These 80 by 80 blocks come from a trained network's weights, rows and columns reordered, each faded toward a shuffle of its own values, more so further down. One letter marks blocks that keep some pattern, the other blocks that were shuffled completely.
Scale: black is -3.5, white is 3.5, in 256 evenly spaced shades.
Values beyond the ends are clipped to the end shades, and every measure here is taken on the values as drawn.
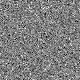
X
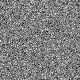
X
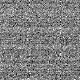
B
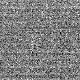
B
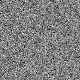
X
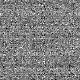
B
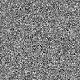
B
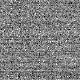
B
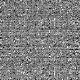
B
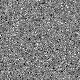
X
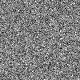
X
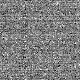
B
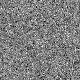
X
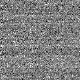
B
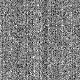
B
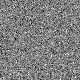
X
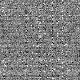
B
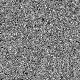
X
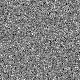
X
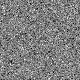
X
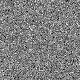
X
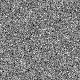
X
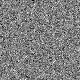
X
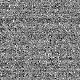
B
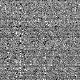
B
